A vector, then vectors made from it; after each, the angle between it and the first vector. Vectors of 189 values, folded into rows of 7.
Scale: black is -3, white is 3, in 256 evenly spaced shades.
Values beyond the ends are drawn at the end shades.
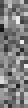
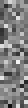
partly aligned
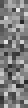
partly aligned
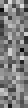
partly aligned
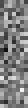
partly aligned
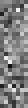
orthogonal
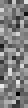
partly opposed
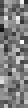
nearly parallel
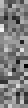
nearly opposite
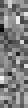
nearly parallel
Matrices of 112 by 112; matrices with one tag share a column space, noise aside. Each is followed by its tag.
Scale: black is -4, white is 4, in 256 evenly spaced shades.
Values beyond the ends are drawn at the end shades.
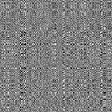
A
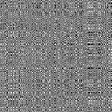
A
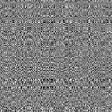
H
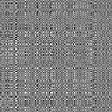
A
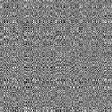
H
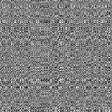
H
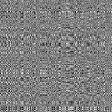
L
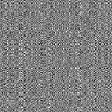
A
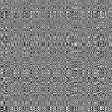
L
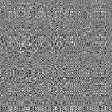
L
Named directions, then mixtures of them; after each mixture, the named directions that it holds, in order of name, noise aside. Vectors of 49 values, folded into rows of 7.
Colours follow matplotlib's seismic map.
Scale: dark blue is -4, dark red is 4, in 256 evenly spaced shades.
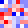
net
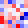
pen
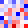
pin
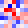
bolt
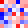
net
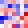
bolt, pen, pin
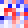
bolt, pin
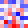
pen, pin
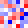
net, pen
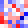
pen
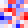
bolt, pen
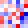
net, pen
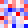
bolt, pin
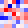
bolt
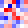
bolt
